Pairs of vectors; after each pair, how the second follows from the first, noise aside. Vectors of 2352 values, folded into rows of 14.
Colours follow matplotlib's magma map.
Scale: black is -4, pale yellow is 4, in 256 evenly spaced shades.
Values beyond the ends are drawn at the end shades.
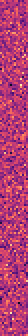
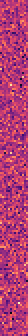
negated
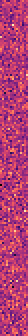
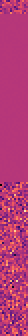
partly zeroed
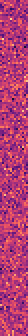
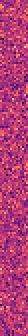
negated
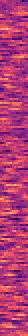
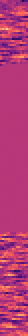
partly zeroed
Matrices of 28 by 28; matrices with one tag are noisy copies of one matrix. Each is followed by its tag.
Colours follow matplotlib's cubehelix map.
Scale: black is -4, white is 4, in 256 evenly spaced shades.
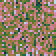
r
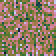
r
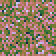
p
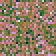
p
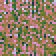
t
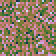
p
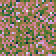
p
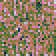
r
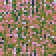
t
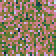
r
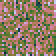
r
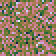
p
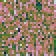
r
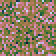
p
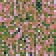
r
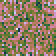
r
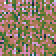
t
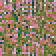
t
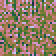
t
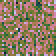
r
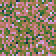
p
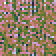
t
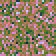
p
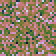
p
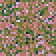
p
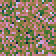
p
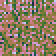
t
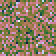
p
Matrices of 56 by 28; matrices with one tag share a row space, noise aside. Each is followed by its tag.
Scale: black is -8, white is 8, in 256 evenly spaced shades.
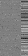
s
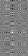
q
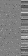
s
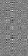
q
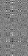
q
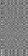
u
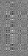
q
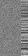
s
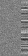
s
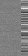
s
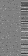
s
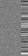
s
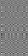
u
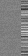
s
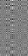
q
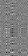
q
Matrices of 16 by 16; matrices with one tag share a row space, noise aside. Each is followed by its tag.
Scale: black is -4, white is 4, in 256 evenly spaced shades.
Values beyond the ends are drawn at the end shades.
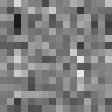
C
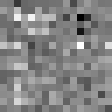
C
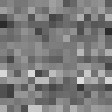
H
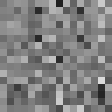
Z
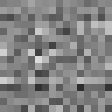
H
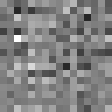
C
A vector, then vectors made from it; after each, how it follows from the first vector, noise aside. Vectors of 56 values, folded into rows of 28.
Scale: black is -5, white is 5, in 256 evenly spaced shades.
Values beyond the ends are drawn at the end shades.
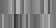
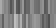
negated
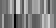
scaled up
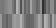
wrapped around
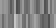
negated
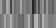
wrapped around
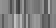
negated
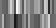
scaled up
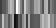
scaled up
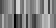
scaled up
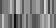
scaled up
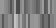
negated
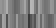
wrapped around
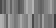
wrapped around
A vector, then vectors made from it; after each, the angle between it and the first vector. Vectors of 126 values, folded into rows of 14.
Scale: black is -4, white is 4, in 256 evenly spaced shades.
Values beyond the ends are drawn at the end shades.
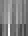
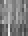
nearly parallel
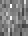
partly aligned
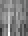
nearly parallel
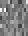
orthogonal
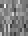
partly aligned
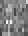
partly aligned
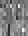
partly opposed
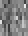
partly opposed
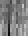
nearly opposite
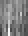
nearly parallel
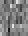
partly opposed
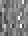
orthogonal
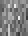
partly aligned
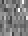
orthogonal
